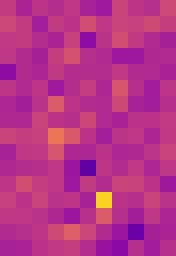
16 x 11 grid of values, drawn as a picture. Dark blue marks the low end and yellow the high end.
Roughest part: bottom middle. Average level on the scale: 40%. Histogram: skewed, a long tail of high values. Mirror symmetry: none.
